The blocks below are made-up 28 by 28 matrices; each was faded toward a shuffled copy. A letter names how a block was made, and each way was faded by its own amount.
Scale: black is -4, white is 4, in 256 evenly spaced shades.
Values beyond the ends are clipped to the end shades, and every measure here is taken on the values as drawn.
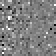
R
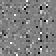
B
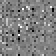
B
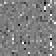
R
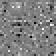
B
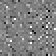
B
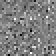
R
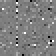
B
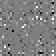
B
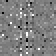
R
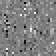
R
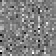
R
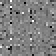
B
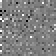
B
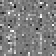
R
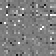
B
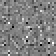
R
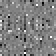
B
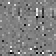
B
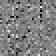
R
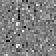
R
